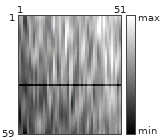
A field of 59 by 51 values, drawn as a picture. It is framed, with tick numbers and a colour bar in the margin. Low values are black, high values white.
Odd lines: row 35. Slope: up to the top right. Ninth with the lowest average: bottom left. Mirror symmetry: none.
